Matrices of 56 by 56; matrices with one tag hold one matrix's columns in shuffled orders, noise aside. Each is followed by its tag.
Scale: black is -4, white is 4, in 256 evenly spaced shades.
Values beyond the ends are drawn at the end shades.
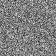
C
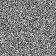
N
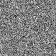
N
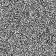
C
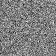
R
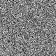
C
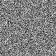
R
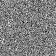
R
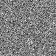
R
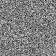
N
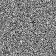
R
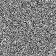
R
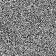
C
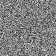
C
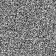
N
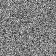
C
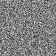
R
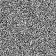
R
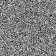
C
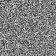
N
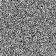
C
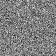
C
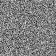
R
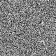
R
